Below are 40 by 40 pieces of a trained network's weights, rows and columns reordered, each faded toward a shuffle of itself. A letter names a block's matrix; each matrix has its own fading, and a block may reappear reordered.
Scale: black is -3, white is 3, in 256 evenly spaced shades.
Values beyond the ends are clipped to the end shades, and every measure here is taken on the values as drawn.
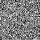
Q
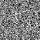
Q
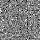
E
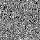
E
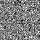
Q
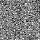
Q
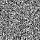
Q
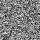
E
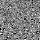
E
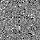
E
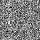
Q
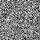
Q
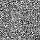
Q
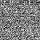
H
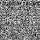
H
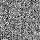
Q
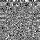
H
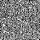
Q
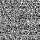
H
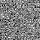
E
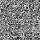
H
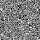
E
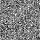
Q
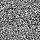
Q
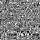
H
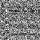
H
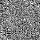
E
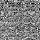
H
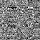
H
